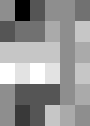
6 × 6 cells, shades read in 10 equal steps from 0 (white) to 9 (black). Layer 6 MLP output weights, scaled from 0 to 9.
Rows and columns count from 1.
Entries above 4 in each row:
3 3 0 0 3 2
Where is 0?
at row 4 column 1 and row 4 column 3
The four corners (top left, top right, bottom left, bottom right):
4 5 4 4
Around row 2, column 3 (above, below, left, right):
6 2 5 3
